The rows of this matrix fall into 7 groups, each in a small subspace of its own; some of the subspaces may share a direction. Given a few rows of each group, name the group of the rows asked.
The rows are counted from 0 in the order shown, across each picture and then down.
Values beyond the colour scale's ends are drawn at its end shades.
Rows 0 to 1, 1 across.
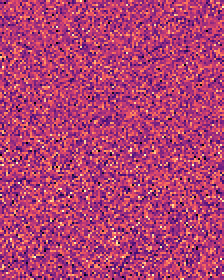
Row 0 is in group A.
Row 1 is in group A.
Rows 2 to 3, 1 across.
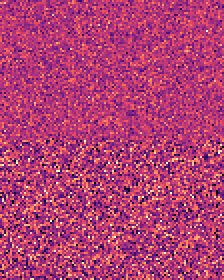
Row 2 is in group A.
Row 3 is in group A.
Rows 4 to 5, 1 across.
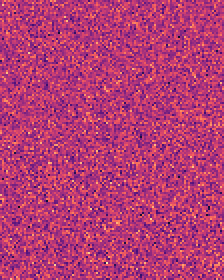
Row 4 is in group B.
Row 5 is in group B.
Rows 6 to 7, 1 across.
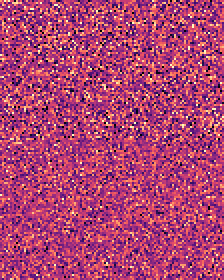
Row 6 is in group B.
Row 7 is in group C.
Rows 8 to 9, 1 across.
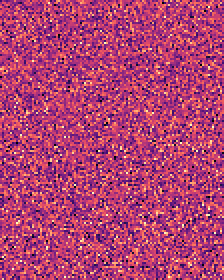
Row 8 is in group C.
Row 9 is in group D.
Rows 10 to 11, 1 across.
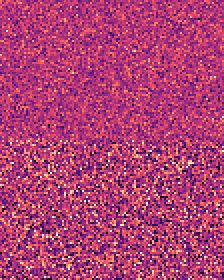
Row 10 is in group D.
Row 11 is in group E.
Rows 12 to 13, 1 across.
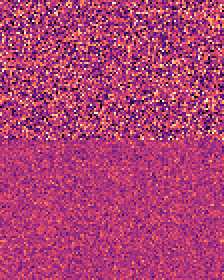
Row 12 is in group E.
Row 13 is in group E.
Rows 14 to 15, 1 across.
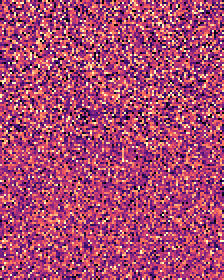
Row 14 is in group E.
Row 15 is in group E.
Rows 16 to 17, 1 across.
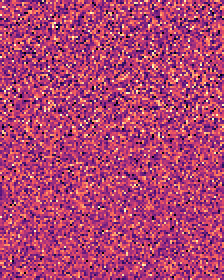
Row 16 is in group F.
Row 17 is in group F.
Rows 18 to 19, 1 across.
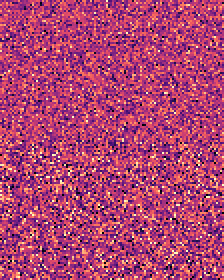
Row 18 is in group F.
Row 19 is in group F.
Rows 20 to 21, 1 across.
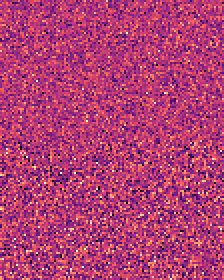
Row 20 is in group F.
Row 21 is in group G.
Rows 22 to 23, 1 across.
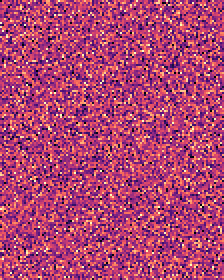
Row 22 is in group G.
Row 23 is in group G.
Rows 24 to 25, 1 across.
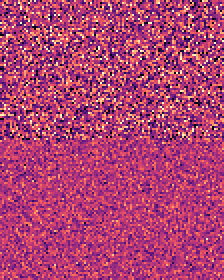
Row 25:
G
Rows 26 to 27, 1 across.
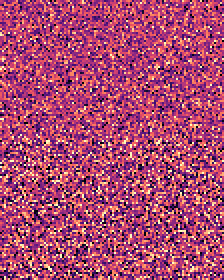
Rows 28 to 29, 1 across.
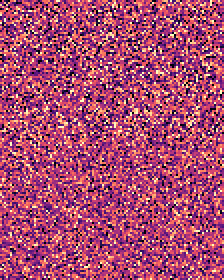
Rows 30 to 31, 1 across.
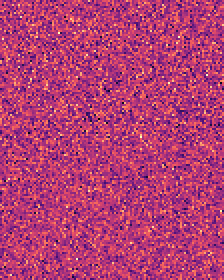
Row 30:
B
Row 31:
E
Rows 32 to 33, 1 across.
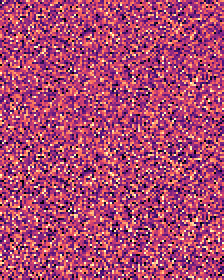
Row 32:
D
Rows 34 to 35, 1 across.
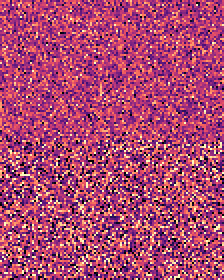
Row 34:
B
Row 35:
F
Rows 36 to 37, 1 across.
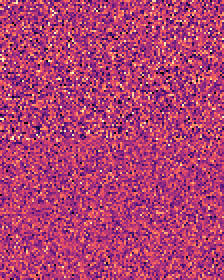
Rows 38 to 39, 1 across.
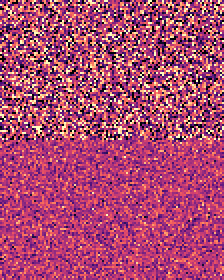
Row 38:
C
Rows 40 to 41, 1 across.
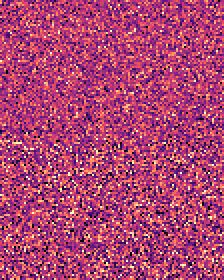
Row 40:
B
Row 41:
B
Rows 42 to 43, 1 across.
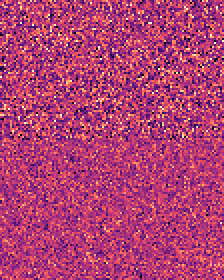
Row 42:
G
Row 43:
B
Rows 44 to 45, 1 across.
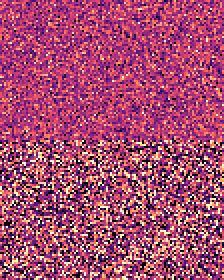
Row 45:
F
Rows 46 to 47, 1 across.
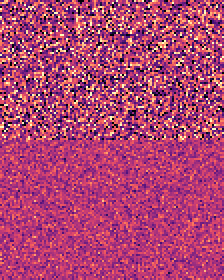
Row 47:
D
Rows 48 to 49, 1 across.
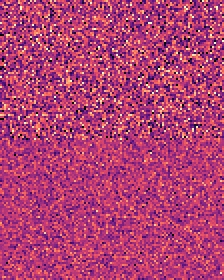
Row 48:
G
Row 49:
E
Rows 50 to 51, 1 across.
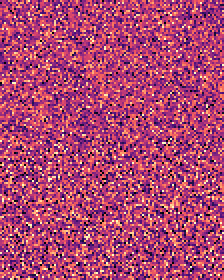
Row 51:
G
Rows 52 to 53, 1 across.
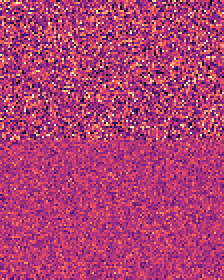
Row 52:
D
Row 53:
C
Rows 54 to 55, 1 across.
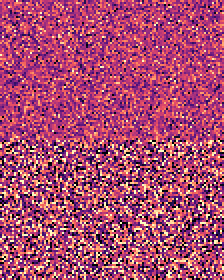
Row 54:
F
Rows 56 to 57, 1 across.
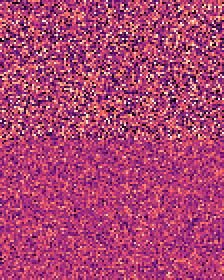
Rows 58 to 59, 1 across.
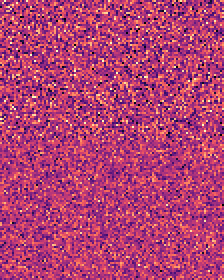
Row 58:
D
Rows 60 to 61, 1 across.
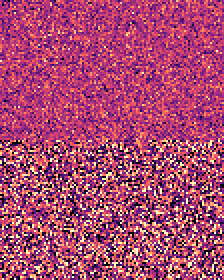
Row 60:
B
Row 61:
D
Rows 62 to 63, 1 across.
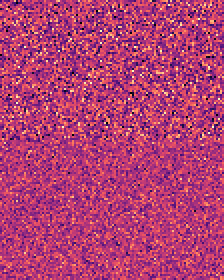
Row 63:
A
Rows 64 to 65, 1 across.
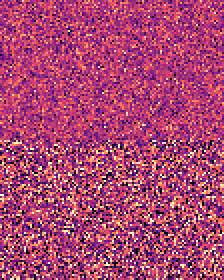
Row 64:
F
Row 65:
D
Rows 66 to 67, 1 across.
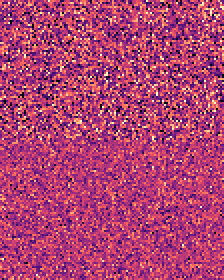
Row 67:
C
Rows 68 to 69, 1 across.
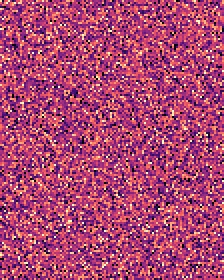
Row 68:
F
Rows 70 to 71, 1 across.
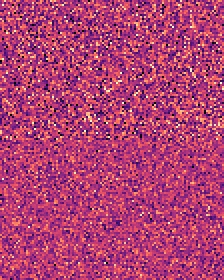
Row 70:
B
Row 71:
B
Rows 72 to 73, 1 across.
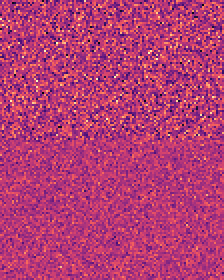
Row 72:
F
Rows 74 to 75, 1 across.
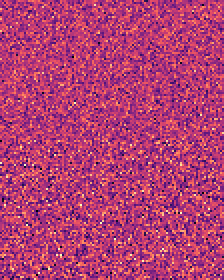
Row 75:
G
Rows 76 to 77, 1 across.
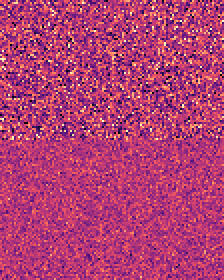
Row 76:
C
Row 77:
B
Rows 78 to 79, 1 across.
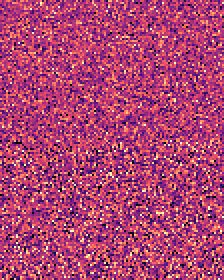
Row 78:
F
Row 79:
B
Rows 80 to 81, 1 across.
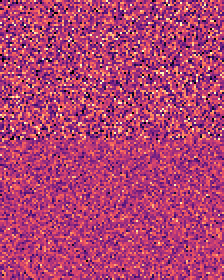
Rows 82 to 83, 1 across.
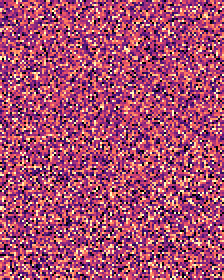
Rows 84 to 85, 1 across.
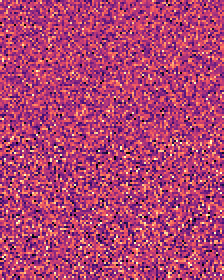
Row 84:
G
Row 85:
D
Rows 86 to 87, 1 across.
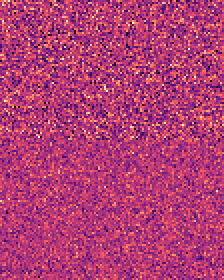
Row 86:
B
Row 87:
B
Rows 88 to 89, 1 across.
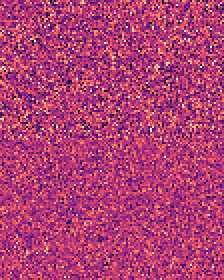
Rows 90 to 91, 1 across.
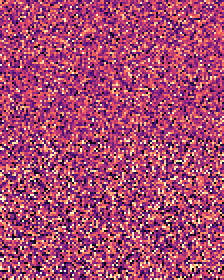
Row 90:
D
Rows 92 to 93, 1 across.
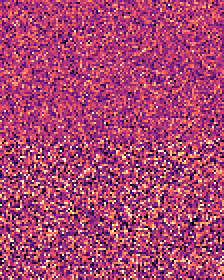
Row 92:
F
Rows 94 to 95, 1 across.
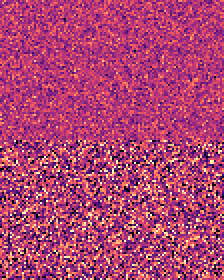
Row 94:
D
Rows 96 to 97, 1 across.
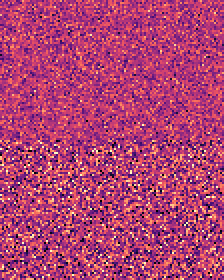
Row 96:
F
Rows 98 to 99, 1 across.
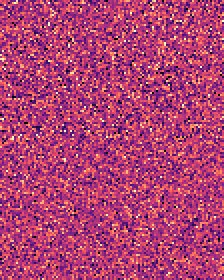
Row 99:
D
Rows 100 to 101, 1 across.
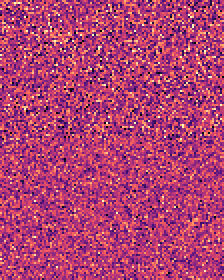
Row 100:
G
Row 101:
D
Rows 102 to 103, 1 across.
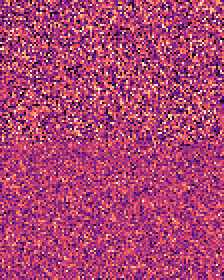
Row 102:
E
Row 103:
F
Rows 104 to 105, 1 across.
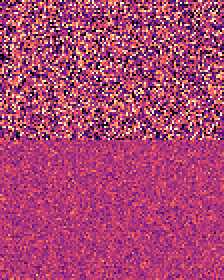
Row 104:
F
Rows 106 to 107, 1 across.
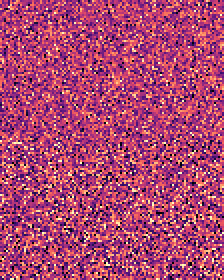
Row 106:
B
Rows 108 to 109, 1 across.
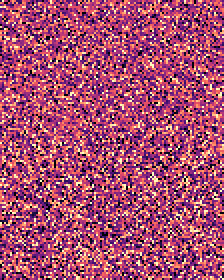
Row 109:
E
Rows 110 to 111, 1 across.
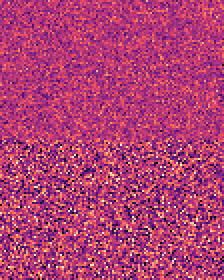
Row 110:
E
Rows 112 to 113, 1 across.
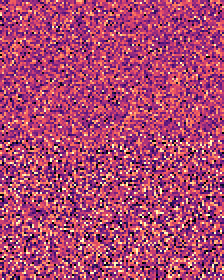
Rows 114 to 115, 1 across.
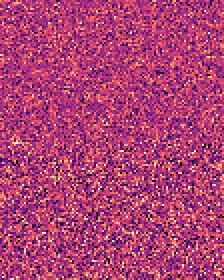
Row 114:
D
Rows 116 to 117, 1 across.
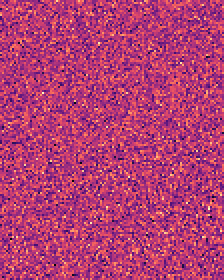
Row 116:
A
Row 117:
F
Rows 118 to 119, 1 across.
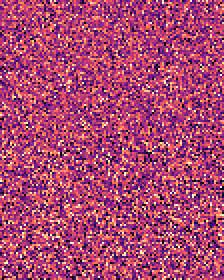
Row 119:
E
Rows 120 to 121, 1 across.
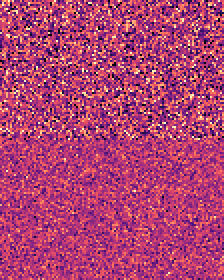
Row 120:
B
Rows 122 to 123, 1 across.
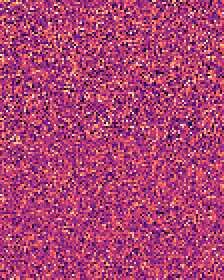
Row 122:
D
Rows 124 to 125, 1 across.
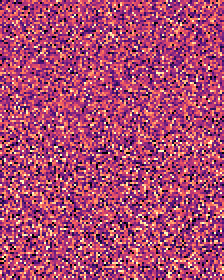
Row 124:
D
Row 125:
D
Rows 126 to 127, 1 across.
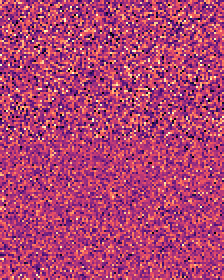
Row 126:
D
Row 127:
G
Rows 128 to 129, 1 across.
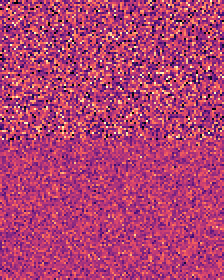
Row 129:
B
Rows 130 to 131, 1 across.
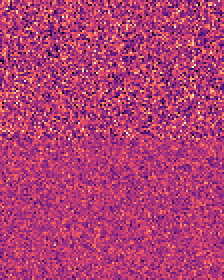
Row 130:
B
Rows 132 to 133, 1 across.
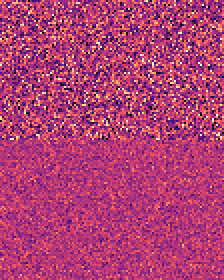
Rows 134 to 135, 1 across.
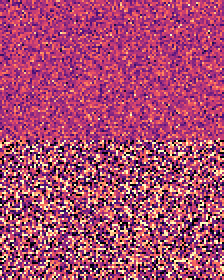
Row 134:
B
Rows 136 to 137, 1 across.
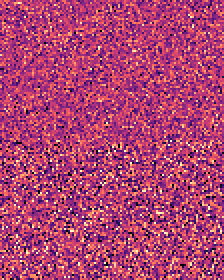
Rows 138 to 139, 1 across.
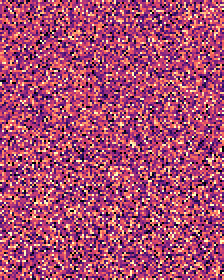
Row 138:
E
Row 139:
E
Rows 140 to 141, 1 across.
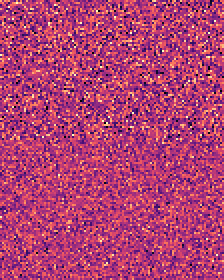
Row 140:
D
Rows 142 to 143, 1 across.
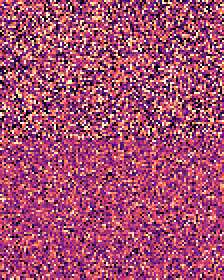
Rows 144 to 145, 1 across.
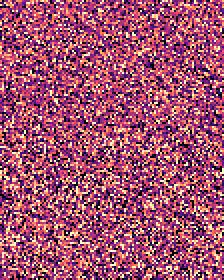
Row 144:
F
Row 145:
F
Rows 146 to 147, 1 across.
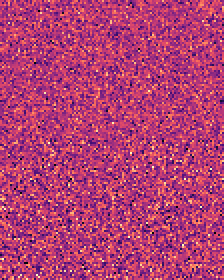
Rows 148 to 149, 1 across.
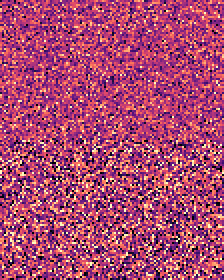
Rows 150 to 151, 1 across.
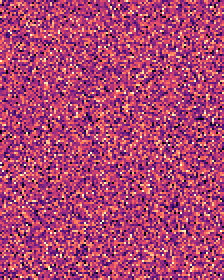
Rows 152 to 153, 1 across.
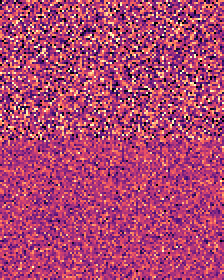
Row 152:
D
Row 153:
E
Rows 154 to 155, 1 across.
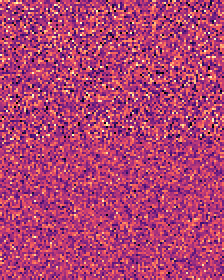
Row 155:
D
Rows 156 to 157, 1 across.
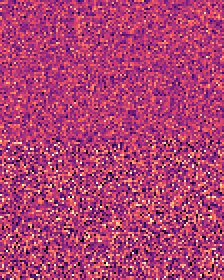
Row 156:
A
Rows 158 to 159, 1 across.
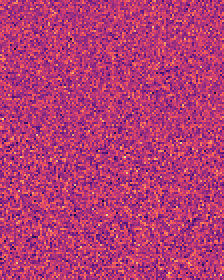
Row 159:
D
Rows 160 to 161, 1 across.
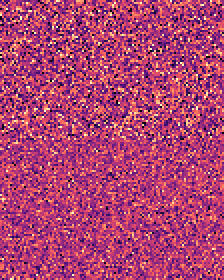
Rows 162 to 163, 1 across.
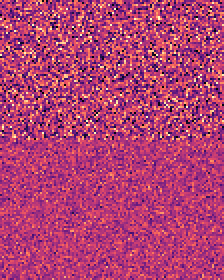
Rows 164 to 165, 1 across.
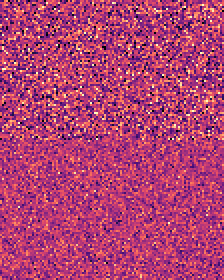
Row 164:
E
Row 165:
B
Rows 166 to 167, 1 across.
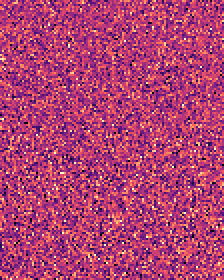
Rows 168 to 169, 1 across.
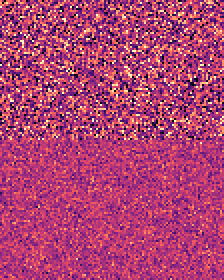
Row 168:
D
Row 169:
E
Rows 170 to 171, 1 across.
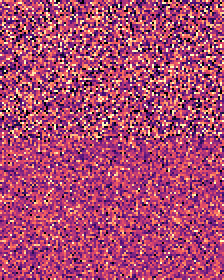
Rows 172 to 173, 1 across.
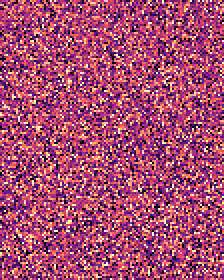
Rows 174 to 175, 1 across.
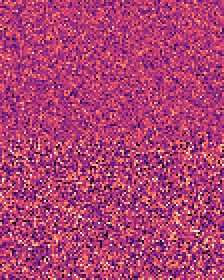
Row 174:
F
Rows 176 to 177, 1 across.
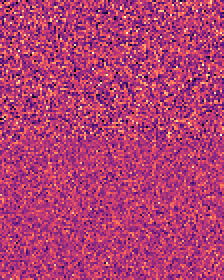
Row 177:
B
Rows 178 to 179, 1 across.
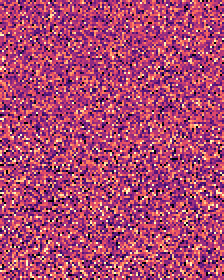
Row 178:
G
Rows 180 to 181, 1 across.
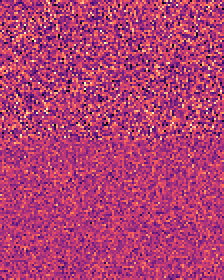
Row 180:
G
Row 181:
G
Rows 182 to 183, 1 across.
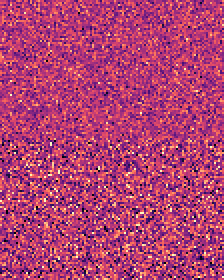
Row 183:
B
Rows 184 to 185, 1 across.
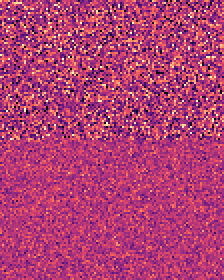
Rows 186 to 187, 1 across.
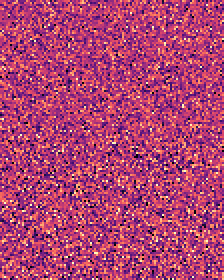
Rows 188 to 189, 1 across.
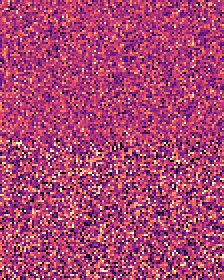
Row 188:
B
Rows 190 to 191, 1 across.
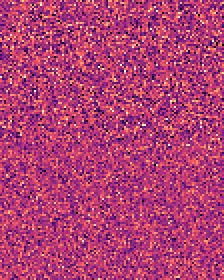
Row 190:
F
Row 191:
F
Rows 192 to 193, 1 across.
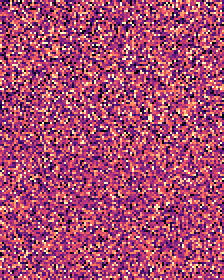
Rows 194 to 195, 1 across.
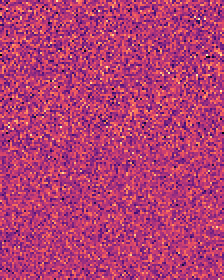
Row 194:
F
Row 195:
B
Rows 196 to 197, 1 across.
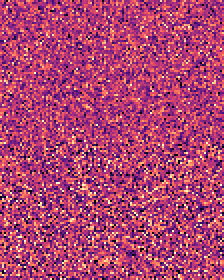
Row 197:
A
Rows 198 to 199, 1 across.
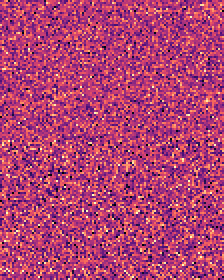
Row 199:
B
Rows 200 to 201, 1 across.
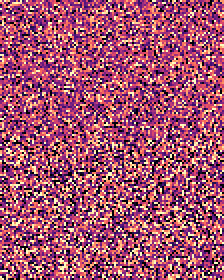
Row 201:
G
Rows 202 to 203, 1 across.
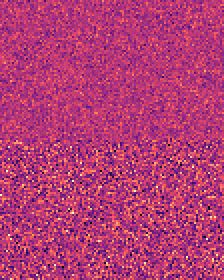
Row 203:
D
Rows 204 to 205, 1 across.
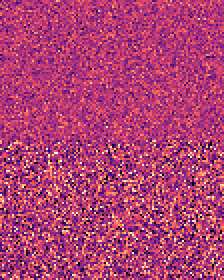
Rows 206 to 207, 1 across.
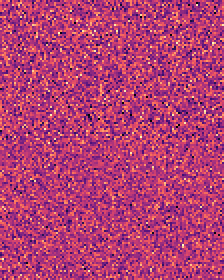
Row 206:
B
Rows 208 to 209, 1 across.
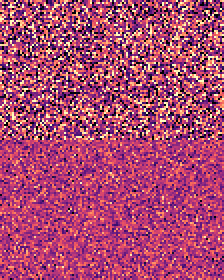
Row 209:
D
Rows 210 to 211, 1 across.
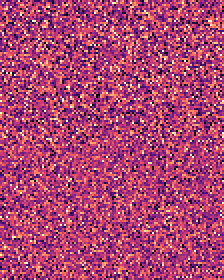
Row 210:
E
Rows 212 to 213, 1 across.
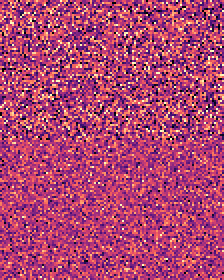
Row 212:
E
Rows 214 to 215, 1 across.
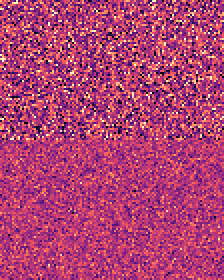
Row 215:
D
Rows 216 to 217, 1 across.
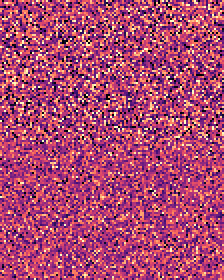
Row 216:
F
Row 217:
F
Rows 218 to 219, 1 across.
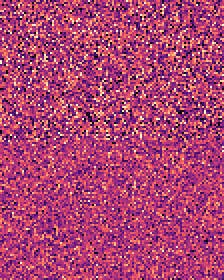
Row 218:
B
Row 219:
E
